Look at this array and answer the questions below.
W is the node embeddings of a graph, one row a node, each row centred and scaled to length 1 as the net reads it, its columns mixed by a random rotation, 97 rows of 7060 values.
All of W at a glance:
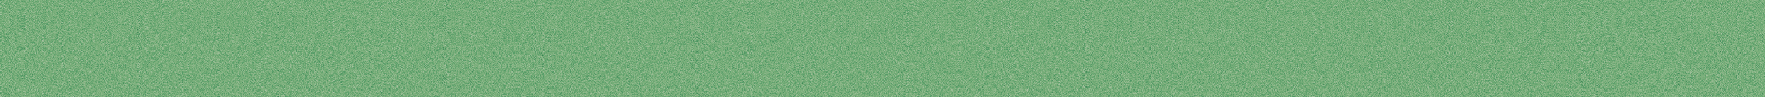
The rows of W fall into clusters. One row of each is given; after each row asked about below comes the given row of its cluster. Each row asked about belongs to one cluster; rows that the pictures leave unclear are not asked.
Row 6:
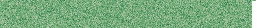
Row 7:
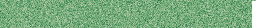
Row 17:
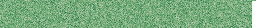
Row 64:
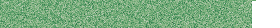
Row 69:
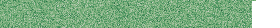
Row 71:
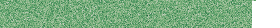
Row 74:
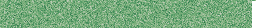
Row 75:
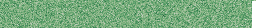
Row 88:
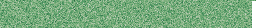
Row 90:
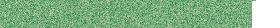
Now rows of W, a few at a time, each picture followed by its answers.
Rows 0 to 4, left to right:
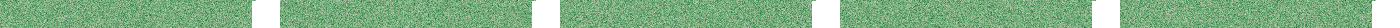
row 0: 71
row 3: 88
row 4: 7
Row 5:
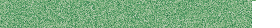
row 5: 74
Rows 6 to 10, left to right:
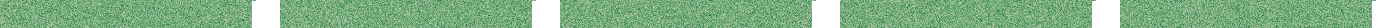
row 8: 71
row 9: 75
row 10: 69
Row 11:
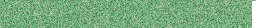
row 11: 90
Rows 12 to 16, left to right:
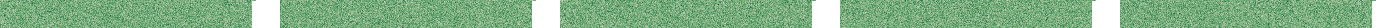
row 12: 6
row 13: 64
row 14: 6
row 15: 71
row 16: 75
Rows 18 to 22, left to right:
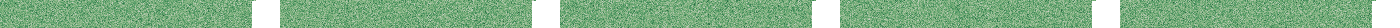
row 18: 75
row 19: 71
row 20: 75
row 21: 69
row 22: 17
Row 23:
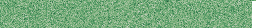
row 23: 75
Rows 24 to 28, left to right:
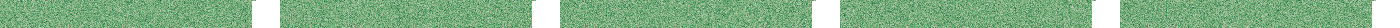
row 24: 7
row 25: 69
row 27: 6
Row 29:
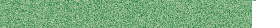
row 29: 71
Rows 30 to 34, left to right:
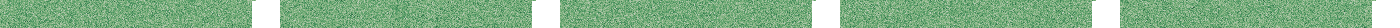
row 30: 74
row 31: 69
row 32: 71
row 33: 90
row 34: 88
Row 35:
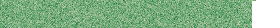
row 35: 64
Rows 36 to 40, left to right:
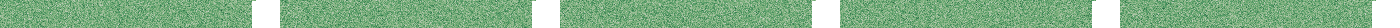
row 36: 69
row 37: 88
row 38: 6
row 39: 17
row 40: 88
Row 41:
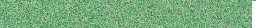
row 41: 88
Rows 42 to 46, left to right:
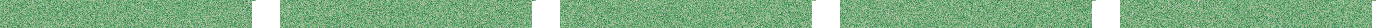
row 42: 74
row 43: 90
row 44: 6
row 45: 7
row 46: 69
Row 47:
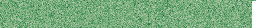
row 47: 75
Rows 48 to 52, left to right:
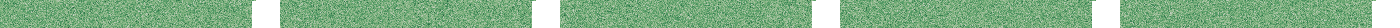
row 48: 75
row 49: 75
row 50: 6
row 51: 88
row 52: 90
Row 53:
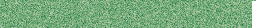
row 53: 90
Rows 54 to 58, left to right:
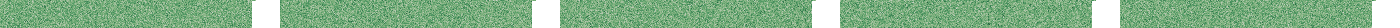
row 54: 74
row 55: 64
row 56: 7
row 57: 75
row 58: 90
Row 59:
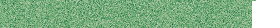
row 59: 71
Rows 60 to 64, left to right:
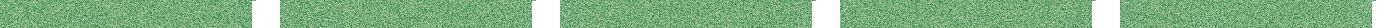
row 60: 88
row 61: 69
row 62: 90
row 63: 17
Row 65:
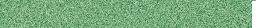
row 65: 7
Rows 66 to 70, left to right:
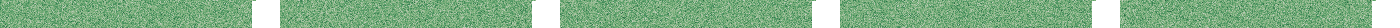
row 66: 64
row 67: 7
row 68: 88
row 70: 6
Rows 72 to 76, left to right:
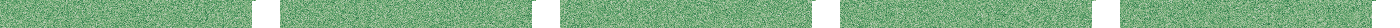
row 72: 71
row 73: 17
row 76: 75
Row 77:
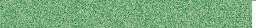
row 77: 17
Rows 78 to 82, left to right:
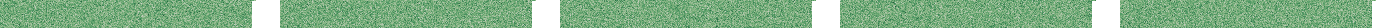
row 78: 75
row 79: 74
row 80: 69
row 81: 17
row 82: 74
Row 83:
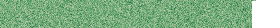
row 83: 7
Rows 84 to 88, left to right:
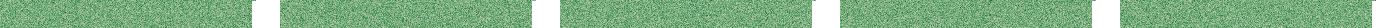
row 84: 17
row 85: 6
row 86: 71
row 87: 71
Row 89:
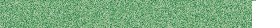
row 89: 90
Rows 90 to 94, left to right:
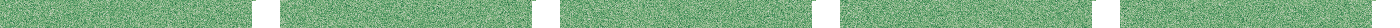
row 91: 6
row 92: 69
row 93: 88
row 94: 6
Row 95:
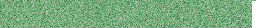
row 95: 7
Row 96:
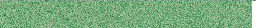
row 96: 6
